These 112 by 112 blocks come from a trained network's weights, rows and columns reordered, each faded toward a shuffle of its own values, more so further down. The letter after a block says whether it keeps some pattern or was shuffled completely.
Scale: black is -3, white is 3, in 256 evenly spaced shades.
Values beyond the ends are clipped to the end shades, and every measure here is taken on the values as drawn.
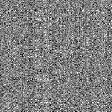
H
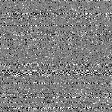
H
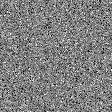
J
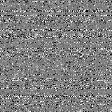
H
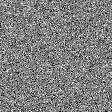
J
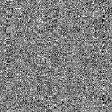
H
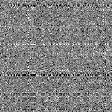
H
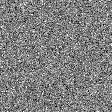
J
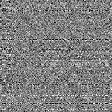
H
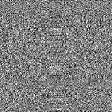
H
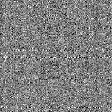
H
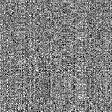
H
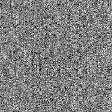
H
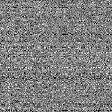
H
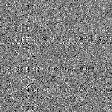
H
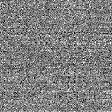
H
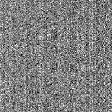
H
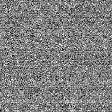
H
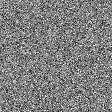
J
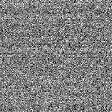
H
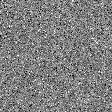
J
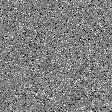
J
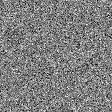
J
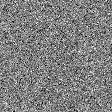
J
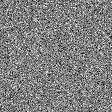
J
